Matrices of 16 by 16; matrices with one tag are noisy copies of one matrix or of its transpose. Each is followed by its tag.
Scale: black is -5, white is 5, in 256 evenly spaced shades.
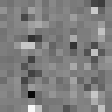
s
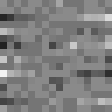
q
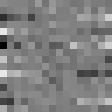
q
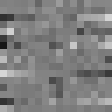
q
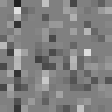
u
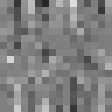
q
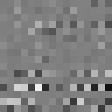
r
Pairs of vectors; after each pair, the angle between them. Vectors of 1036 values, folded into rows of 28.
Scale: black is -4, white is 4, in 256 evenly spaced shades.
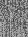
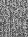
nearly opposite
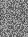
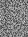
nearly opposite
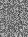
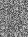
nearly parallel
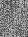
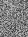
partly opposed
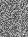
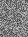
orthogonal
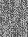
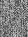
nearly opposite
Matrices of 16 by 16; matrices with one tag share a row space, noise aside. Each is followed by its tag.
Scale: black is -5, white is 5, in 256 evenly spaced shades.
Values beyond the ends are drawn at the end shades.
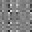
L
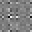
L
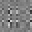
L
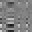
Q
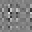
L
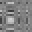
Q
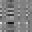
Q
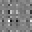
L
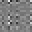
L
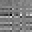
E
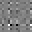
L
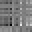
E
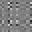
L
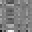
Q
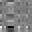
Q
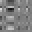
Q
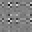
L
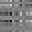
E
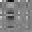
Q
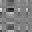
Q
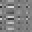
Q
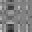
Q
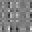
L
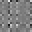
L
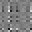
L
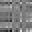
E
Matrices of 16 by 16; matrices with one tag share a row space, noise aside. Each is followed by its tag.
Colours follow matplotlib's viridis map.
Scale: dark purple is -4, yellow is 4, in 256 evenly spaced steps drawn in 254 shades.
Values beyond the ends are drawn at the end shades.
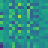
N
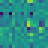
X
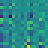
X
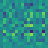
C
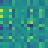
X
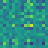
C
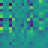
X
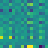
X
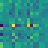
N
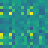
X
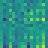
C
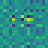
C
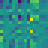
N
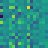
N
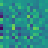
N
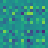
C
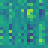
X
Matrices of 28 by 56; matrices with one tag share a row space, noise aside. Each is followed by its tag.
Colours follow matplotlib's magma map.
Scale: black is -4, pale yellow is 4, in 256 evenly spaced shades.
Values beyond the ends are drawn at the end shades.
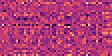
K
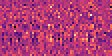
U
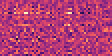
K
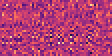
U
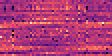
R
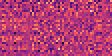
U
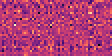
U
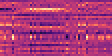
R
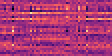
R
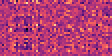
K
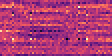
R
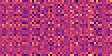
U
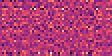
U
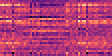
R
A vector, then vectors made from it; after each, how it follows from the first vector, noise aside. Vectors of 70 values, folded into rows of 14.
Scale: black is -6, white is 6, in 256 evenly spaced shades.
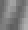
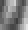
scaled up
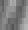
copied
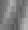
copied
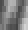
scaled up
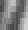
scaled up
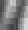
scaled up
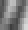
scaled up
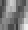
scaled up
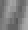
copied
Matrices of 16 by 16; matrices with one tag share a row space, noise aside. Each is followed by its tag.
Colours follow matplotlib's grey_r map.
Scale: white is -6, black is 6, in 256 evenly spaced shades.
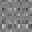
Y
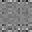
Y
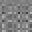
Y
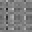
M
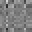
M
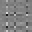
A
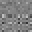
Y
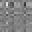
M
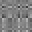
Y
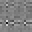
M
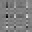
A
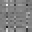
A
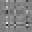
A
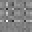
M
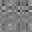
Y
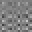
Y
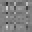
A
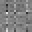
A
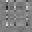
A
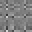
M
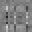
A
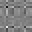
M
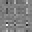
A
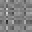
M
